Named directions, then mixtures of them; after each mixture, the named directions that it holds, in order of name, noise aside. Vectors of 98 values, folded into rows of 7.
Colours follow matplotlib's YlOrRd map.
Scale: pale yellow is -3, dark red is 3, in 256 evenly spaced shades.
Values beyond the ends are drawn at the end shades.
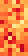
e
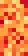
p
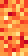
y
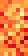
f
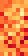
f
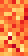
e, f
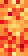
e, y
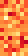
y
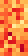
e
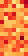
p, y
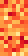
y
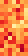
e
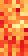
e, f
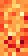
f, y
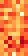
f, y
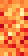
f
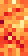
e, p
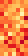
f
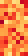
p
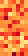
y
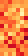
f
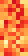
f, p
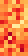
e
